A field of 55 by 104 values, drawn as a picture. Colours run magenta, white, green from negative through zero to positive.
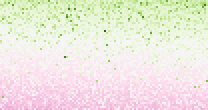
No single row or column stands out from its neighbours. The field climbs toward the top. No regular stripes run through it. The grain is fine, like static.
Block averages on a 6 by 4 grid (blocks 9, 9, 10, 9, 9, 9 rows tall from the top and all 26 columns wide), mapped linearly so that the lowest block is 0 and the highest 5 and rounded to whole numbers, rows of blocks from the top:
5555 / 4444 / 3333 / 2222 / 1111 / 0000
